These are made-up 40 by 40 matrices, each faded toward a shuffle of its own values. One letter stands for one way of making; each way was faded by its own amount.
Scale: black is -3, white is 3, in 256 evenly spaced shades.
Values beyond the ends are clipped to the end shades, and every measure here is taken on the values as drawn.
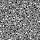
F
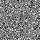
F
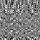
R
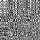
R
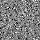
F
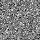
F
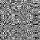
R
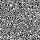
F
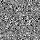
F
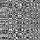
R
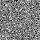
F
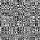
R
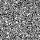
F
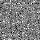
F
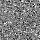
F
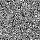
F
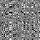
R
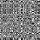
R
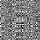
R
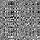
R
